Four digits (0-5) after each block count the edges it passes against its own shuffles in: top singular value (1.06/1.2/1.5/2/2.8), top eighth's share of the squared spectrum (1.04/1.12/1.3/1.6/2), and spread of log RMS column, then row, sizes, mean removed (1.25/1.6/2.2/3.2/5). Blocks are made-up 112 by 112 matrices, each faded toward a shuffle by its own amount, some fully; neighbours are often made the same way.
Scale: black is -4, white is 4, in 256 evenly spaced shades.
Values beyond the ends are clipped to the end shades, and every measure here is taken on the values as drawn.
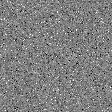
2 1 0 0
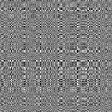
5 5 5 4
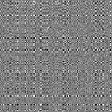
5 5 4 4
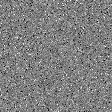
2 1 0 0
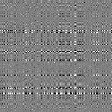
5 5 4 4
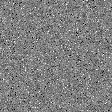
0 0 0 0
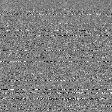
2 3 0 4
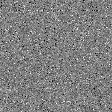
1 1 0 1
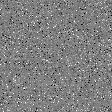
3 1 0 0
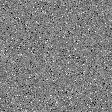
0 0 0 0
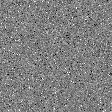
0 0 0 0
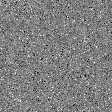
0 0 0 0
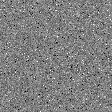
0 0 0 0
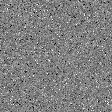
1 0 0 0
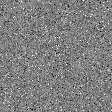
0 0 0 0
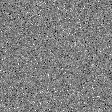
0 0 0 0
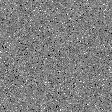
0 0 0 0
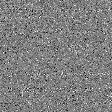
1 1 0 2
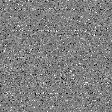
1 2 0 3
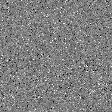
0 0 0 1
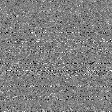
2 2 0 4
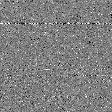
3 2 0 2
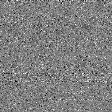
1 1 0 3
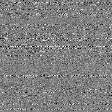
2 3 0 4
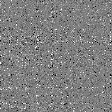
2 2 3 2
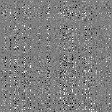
2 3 4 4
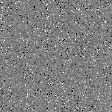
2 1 1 1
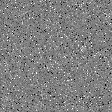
2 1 0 0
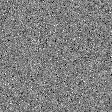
2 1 0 0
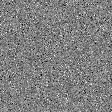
1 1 0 0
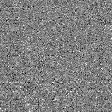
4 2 1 1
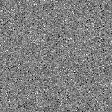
3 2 1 0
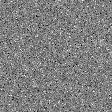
2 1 0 0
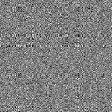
5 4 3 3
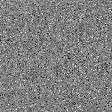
3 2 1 0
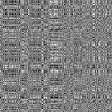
5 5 4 4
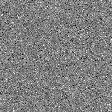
3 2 0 0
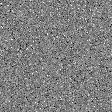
1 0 0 0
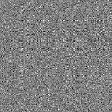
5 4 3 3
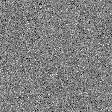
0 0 1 0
